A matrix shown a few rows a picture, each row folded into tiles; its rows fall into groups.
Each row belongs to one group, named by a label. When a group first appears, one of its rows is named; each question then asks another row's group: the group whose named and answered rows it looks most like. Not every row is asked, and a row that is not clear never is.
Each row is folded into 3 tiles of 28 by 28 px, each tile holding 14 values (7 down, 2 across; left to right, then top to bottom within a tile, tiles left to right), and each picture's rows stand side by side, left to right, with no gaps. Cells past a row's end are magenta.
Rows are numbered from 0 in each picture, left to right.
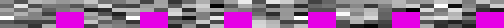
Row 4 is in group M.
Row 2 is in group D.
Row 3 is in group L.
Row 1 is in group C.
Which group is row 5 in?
M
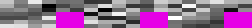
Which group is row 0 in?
L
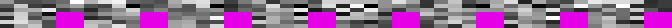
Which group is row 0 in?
C
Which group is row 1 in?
L
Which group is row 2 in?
L
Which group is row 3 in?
C
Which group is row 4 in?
M
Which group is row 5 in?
D
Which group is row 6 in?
C
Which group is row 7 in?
L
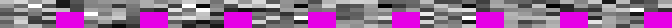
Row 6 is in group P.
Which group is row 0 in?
L
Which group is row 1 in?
M
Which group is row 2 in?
M
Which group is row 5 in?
C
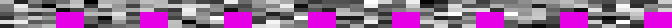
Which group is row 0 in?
C
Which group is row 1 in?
D
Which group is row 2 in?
P
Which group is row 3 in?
L
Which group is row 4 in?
D
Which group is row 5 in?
D
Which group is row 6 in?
M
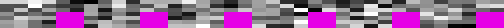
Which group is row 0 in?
L
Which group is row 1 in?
D
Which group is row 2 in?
L
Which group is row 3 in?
P
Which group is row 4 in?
D
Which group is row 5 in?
M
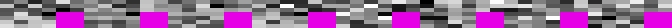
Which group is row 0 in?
P
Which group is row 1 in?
M
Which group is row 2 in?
D
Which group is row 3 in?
P
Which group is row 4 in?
P
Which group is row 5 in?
D
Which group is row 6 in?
C
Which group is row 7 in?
D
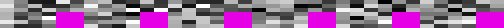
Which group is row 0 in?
P
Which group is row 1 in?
P
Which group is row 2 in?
P
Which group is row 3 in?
L
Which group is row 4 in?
P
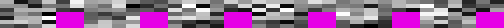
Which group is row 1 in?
L
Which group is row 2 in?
M
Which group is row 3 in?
M
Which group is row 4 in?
M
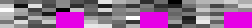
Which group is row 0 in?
P
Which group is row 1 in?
L
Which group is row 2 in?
D
